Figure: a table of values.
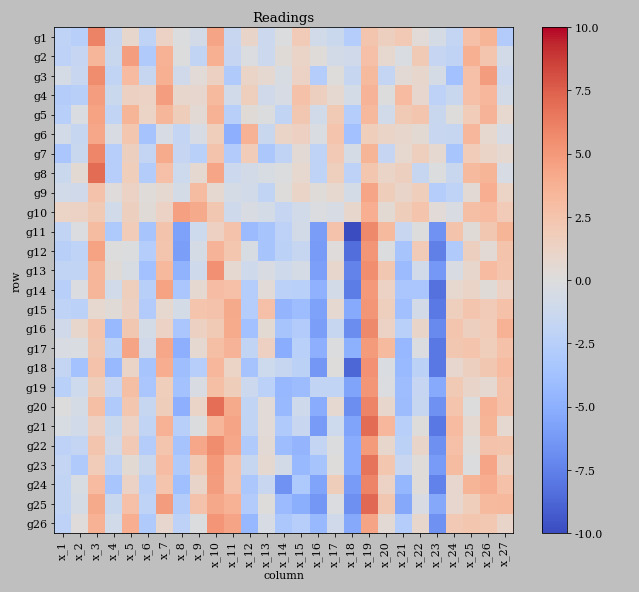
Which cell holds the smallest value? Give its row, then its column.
g11, x_18
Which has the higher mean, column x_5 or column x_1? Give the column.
x_5
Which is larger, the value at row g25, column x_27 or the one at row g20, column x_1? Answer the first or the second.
the first
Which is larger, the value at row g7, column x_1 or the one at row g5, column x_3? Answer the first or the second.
the second
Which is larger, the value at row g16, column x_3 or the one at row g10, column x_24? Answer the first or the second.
the first
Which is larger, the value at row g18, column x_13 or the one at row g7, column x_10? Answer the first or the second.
the second
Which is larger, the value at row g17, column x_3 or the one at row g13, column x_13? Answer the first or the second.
the first
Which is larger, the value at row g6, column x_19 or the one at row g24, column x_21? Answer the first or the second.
the first
